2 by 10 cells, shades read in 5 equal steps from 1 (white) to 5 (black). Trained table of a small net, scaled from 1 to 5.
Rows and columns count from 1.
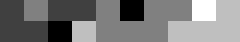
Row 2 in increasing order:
2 2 2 2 3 3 3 4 4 5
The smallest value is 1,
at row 1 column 9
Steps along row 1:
down up same down up down same down up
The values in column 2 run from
3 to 4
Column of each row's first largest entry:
6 3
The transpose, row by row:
4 4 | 3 4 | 4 5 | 4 2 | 3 3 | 5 3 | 3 3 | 3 2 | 1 2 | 2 2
